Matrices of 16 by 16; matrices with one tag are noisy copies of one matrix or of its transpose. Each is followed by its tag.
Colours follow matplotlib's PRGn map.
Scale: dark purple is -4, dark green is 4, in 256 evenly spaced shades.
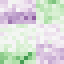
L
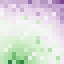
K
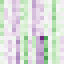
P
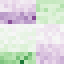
L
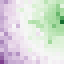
K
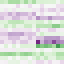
P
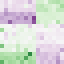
L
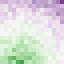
K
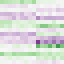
P
